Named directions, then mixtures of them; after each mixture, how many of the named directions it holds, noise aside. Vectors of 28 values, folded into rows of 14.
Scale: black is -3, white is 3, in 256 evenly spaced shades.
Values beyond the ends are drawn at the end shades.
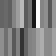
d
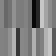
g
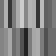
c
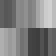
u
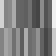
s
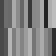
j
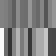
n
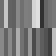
one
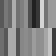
two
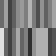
two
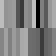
two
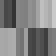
one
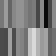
three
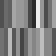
two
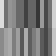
one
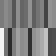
one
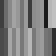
one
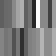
one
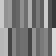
one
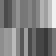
two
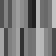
three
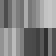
one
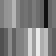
two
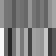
one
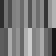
one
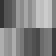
two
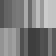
one
